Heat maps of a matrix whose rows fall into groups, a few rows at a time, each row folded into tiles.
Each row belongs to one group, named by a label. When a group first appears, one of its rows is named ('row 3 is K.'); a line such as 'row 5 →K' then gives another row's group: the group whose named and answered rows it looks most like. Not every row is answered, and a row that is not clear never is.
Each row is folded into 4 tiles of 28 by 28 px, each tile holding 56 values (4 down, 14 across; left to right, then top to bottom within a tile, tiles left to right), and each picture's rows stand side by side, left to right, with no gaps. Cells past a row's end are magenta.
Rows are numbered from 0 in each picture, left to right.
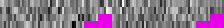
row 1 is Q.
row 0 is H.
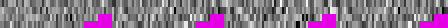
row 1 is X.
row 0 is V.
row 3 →X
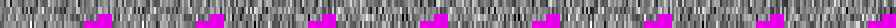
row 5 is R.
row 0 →R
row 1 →R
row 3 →V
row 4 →V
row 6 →Q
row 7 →X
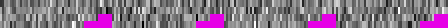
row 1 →Q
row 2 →R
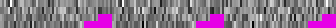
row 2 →V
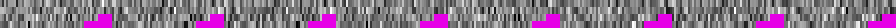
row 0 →V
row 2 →H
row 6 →H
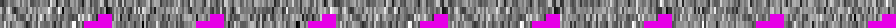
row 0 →X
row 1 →Q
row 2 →H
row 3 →X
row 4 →X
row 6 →R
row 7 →V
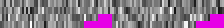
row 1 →X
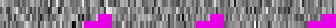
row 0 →H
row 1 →V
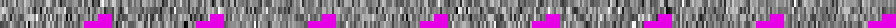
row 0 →V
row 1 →H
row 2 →R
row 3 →V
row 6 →Q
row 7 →Q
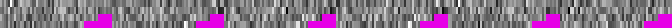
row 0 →Q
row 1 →X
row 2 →X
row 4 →Q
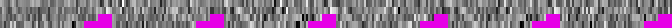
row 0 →H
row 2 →H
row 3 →X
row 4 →H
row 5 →Q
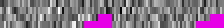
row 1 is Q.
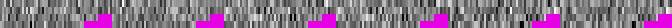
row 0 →Q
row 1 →Q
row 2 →V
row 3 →V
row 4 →H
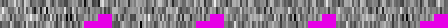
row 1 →V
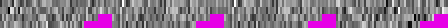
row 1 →Q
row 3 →H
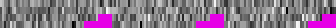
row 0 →H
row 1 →V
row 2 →X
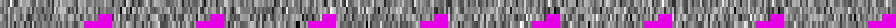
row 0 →Q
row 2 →H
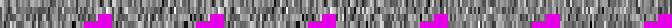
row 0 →H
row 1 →H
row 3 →Q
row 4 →R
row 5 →Q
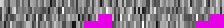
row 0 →H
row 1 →R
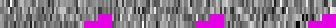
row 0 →Q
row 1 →R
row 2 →H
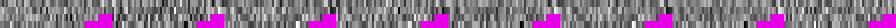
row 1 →H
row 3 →X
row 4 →H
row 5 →X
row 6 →H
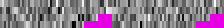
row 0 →H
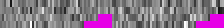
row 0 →R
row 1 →X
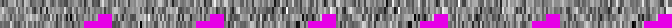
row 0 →V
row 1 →V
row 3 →H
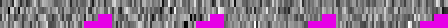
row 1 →H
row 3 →X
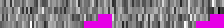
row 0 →R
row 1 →X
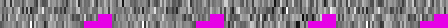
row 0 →R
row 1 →R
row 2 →H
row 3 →R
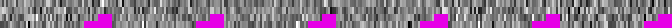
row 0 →V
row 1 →R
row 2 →X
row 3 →H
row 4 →R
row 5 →Q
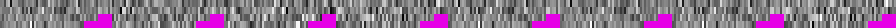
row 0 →R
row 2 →X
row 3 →V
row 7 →V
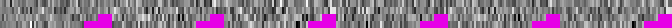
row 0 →R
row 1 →V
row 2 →H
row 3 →Q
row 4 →V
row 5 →H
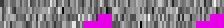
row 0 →X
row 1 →V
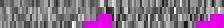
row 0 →X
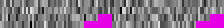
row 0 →Q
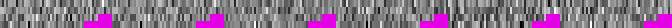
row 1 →V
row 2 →R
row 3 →Q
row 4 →H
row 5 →R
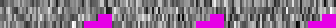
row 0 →X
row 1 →V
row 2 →H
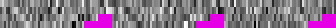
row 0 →H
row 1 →X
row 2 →Q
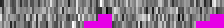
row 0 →X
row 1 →V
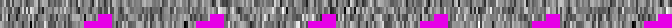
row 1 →H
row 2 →X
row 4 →R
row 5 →H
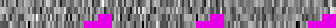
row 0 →V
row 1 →Q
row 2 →H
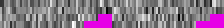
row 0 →X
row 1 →V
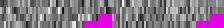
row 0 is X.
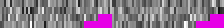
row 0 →R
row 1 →X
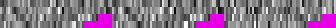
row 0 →X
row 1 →X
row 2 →R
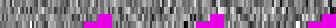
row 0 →R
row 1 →H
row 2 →X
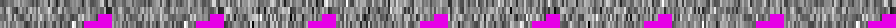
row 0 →X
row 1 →X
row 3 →Q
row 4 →X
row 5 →V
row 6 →R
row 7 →X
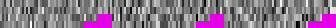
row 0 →R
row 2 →H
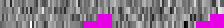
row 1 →H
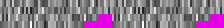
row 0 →R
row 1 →R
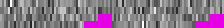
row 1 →R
